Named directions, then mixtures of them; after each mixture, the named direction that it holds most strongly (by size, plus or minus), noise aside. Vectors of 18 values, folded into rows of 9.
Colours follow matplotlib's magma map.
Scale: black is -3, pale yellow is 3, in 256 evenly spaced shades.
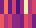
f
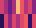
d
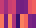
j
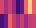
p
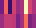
f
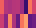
j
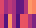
j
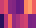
p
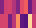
j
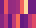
j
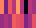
f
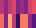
j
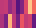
p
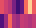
p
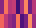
d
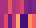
j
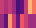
p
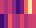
p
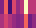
f
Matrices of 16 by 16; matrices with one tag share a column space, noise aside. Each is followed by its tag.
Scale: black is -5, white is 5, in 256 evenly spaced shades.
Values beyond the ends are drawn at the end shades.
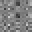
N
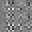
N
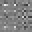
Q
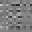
Q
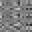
N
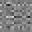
Q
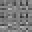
N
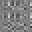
N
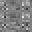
N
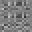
N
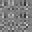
N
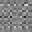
Q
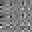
N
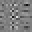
Q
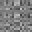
N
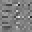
Q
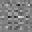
Q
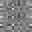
N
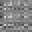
N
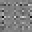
Q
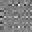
Q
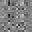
N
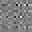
Q
